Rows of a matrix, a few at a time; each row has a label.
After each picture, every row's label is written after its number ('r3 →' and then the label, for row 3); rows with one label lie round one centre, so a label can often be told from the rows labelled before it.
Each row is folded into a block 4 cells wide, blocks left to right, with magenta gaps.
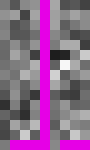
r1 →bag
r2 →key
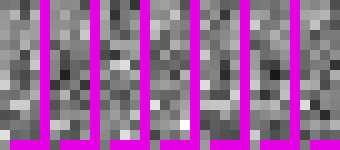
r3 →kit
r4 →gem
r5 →key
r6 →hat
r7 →kit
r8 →kit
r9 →hat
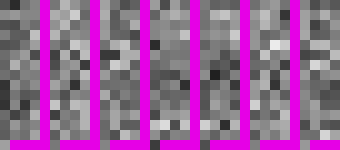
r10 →bag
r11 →hat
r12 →key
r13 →gem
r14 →gem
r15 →hat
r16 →key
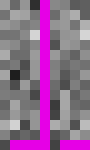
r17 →gem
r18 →gem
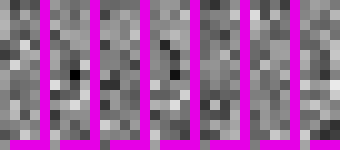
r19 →key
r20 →kit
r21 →gem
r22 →kit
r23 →bag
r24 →key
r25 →kit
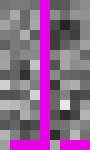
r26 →kit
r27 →bag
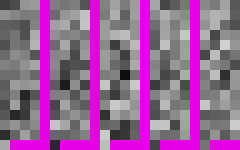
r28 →bag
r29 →gem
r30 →kit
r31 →gem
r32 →hat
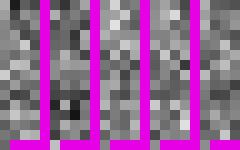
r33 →key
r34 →bag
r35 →hat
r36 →hat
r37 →key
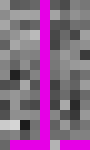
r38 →gem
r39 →bag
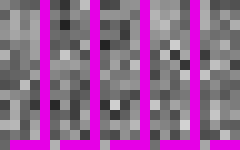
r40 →gem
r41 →bag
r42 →bag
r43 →hat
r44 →key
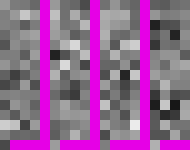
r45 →gem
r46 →key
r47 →hat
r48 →bag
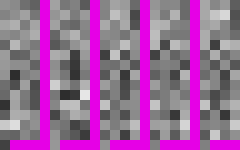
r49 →gem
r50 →kit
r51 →hat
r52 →hat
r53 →hat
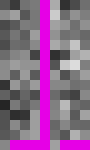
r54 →bag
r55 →key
